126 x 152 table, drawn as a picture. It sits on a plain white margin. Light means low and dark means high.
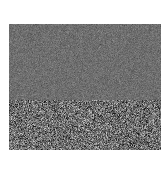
A few values lie far out on both sides of the bulk. There are no regular stripes. The grain is fine, like static. The top part is calmer, up to a seam about 60% of the way down. There is no overall slope.
